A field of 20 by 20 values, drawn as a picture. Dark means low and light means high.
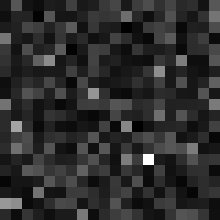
There is no overall slope. The halves do not mirror each other. Overall the values sit about 20% of the way up the scale. No regular stripes run through it. There is no seam. Most values sit low, with a long tail of high ones.
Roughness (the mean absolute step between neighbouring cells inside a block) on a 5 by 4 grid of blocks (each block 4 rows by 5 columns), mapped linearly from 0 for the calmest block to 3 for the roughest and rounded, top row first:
1011
1101
1111
1131
2110
